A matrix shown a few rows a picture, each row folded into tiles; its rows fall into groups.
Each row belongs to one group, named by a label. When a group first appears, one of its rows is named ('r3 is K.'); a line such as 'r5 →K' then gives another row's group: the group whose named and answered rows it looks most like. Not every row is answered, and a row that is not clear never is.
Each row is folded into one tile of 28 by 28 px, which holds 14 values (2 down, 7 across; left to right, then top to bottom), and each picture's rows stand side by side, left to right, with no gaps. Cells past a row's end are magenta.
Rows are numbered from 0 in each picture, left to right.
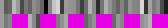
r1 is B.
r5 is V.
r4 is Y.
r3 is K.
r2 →V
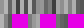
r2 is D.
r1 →V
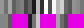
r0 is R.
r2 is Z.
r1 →Y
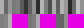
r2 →K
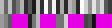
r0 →R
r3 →D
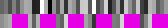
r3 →R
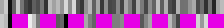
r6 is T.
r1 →B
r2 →D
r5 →Y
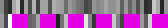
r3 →T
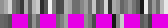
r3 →R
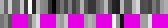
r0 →R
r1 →V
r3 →B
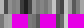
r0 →V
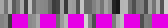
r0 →R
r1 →V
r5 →Y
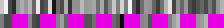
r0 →Z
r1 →R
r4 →D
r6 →V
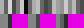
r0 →R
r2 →D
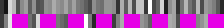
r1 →K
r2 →D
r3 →T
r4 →Y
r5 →R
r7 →V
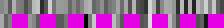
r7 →D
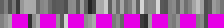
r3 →B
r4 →R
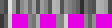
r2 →V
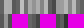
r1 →D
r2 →D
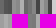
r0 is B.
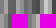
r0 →Z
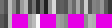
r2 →B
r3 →V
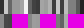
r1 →B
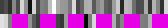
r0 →B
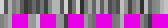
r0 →V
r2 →R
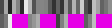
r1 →V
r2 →Y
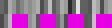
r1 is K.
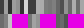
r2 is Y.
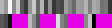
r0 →D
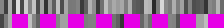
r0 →Y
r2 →V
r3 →K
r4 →D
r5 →K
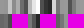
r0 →D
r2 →K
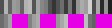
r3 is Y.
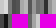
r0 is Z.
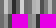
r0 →K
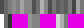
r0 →T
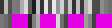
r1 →Y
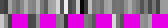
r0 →T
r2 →R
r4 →T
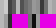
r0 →Z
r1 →K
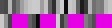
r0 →T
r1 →D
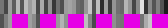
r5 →V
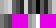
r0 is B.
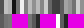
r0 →K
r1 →D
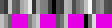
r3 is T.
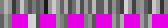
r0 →K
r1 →B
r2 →R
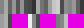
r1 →T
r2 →V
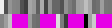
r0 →V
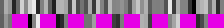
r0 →K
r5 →Z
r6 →V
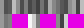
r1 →B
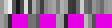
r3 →T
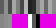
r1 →T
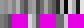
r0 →D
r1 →Z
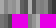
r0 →D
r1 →V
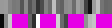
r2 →T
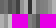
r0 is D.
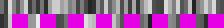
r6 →R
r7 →D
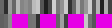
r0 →Y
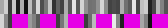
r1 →R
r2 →Y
